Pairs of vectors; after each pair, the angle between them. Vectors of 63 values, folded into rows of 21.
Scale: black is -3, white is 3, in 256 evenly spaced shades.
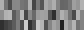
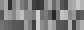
partly aligned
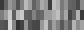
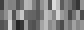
nearly parallel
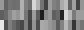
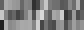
nearly opposite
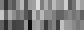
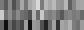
nearly parallel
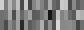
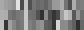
partly aligned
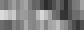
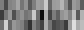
partly opposed
